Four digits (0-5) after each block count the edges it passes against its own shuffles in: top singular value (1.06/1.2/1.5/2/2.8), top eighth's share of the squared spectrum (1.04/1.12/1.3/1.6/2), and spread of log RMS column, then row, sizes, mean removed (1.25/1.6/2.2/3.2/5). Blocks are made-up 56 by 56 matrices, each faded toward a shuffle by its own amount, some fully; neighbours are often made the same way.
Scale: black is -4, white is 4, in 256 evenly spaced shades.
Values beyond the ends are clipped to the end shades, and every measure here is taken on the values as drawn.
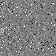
0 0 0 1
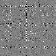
3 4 2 3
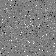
0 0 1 0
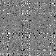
2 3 3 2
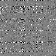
2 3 2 3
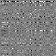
4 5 2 3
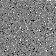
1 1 0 0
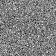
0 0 0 0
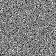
0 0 0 0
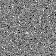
0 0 0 0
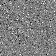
0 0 0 0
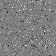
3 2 0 1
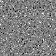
3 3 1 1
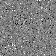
2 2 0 0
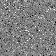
1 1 0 0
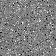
1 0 0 0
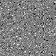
3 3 1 0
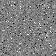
2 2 0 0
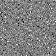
3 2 1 1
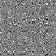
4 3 2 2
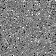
2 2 0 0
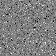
2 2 0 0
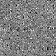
3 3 1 1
